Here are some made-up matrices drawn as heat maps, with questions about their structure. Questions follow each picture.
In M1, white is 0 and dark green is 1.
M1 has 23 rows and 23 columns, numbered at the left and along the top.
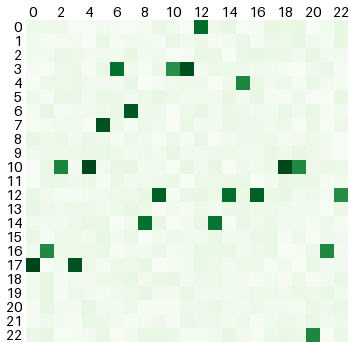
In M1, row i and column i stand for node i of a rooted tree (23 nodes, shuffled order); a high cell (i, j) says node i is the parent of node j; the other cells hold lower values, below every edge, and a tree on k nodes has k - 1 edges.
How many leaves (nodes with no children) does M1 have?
12
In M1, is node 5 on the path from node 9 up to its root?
no
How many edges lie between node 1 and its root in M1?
4
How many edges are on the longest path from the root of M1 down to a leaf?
4
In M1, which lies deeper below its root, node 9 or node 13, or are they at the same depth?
node 13
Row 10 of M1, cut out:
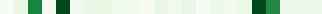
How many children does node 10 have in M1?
4
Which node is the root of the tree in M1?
17
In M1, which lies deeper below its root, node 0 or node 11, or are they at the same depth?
node 11
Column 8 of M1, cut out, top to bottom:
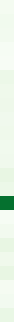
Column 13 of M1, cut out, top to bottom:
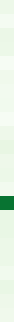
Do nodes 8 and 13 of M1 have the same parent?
yes
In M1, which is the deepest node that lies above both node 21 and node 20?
12
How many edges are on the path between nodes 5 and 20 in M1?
8
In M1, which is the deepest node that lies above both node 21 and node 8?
12
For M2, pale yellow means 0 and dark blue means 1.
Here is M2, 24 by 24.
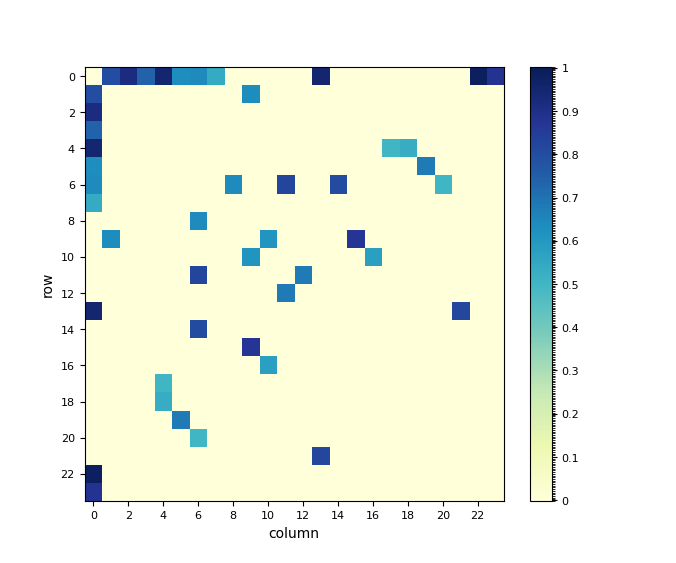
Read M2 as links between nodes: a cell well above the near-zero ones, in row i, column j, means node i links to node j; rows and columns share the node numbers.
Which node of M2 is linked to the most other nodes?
node 0
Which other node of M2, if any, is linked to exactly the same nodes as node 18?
node 17
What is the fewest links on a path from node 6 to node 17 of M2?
3
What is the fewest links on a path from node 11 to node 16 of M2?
6
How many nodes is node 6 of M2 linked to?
5
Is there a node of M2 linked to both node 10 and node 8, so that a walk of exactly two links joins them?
no
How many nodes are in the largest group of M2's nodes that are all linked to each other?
2
